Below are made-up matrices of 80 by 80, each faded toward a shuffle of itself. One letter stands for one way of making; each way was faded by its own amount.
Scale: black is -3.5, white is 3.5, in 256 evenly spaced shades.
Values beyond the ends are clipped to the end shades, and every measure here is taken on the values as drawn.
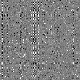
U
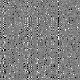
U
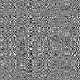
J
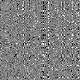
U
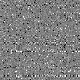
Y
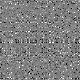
Y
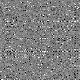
Y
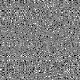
Y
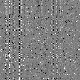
U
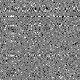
Y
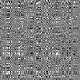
J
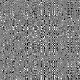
U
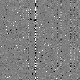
U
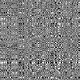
J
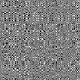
J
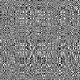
J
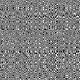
J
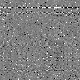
Y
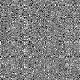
Y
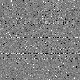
Y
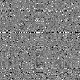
Y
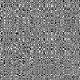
J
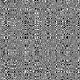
J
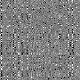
U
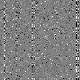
U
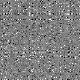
Y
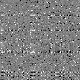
Y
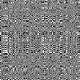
J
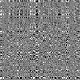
J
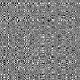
J
